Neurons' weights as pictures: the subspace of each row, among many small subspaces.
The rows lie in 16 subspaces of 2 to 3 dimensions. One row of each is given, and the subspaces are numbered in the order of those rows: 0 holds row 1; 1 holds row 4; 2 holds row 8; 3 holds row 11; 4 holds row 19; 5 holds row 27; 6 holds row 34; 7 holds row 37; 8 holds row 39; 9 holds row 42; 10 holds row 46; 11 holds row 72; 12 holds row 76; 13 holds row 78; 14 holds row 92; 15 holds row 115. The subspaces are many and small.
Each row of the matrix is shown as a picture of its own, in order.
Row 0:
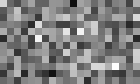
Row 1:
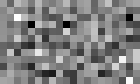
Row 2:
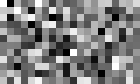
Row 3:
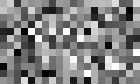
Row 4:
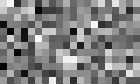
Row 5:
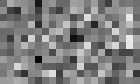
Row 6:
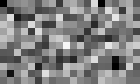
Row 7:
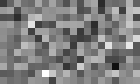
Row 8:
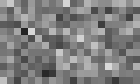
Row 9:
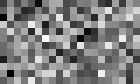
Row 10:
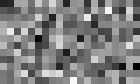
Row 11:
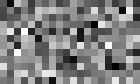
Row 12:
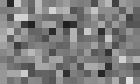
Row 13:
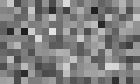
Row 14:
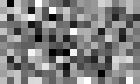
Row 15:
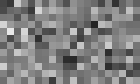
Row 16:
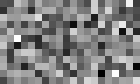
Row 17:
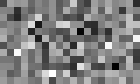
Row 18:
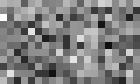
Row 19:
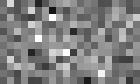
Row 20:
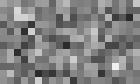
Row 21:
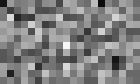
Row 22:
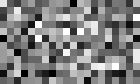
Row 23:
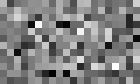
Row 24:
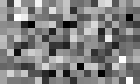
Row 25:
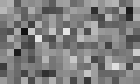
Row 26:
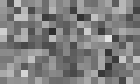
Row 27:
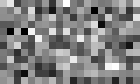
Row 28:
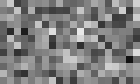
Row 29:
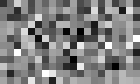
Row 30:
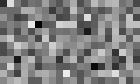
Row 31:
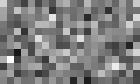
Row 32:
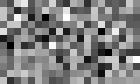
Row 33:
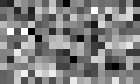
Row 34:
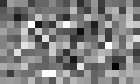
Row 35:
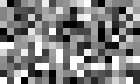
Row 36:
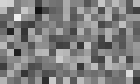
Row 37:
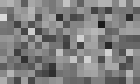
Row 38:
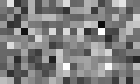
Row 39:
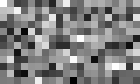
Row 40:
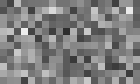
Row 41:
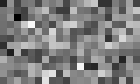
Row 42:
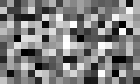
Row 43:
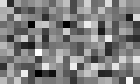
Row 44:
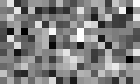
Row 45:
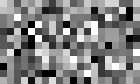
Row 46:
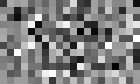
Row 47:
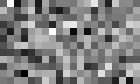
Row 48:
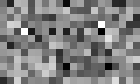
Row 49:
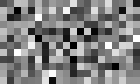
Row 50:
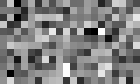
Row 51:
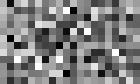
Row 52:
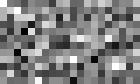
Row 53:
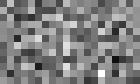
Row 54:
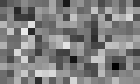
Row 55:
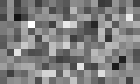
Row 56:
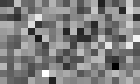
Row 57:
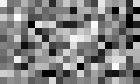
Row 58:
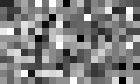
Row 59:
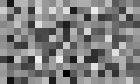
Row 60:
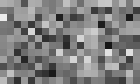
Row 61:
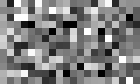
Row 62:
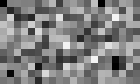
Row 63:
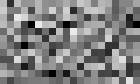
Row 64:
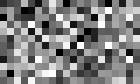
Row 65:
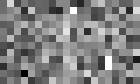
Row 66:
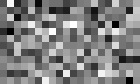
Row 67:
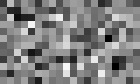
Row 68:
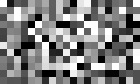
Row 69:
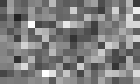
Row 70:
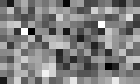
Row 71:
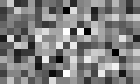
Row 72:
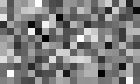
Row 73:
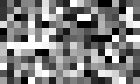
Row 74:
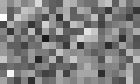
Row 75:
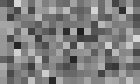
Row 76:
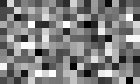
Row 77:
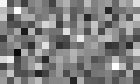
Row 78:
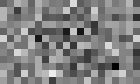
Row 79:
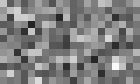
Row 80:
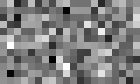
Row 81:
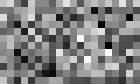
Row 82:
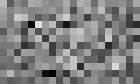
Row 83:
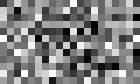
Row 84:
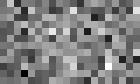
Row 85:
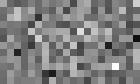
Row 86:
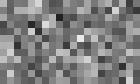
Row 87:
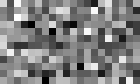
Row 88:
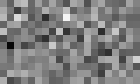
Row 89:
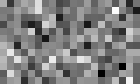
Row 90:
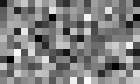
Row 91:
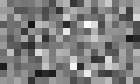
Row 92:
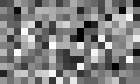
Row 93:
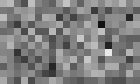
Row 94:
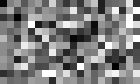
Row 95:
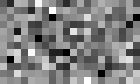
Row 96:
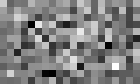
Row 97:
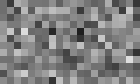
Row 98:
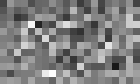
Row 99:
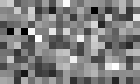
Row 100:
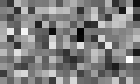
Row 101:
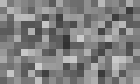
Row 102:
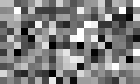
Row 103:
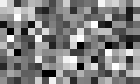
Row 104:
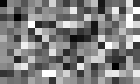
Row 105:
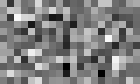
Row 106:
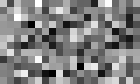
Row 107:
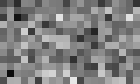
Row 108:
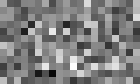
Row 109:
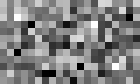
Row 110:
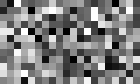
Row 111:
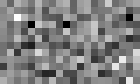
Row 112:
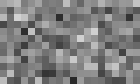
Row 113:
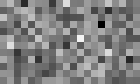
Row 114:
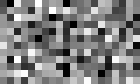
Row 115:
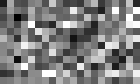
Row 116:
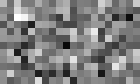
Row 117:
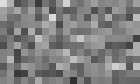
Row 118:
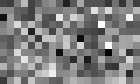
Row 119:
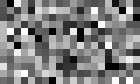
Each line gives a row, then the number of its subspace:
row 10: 9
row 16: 9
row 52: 8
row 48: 2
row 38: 2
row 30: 13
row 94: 15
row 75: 6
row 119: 3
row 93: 7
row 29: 6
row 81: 7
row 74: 11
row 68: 10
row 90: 4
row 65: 12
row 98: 6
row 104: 15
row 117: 8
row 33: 5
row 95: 4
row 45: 0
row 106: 1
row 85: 10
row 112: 2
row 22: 13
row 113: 11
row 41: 1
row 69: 15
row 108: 12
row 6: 9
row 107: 2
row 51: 13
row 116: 5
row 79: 8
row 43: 12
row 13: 5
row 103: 1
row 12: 3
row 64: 11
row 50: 2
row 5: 1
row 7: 15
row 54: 5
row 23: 10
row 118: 7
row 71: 13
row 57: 15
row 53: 9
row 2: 4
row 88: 11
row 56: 15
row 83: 13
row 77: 4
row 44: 14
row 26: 12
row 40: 0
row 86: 11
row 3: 0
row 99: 5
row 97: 14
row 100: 14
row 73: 12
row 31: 4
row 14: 4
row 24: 3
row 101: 9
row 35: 12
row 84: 12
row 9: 11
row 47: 1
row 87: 1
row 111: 0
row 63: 6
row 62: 9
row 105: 8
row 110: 0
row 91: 12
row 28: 14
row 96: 6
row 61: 3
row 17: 10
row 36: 1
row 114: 8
